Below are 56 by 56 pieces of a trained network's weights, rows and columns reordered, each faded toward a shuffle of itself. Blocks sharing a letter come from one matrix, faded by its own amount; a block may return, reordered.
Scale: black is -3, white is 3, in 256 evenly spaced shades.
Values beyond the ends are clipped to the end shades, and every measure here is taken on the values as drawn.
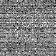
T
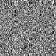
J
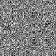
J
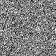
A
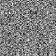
J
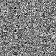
A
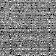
T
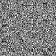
J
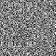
J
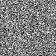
A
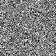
A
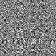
J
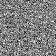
A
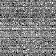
T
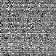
T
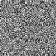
J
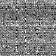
T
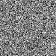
A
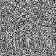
J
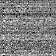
T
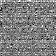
T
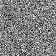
A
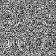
J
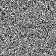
A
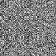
J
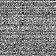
T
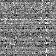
T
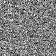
A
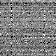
T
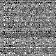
T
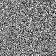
A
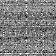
T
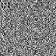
J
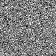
A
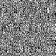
J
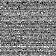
T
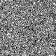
A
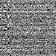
T
